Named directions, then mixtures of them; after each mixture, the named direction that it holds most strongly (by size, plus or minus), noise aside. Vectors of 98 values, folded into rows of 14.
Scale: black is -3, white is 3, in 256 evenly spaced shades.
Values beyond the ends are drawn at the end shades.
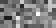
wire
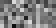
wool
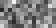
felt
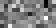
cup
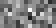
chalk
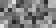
felt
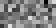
cup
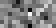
chalk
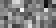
wool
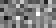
wire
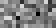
wire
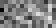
wire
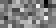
cup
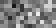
wire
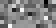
cup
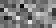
wire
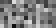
wool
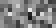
chalk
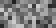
felt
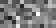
wire
